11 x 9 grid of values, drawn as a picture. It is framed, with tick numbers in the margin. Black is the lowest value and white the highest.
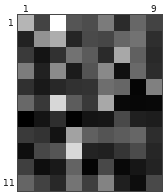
Neither half mirrors the other. The top left is the ninth with the highest average. The bottom right is the smoothest part. On average the colour sits 30% of the way up the scale.
